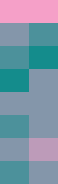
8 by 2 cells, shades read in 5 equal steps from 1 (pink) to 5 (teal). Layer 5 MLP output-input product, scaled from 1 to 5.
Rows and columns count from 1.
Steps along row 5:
same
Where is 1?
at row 1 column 1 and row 1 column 2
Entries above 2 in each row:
0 2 2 2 2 2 1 2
